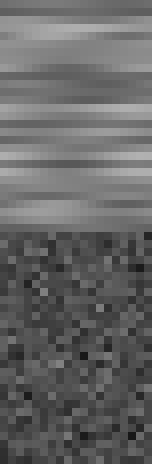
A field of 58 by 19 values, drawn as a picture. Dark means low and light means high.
It is made of 2 by 1 panels. Panel 1,1: middling, streaked across. Panel 2,1: low, fine-grained.
